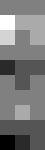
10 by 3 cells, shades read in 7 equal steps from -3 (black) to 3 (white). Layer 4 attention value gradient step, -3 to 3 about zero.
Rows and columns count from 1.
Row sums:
0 5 3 0 -4 -1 0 1 -3 -6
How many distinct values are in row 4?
1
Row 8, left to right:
0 1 0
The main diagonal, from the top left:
0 1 1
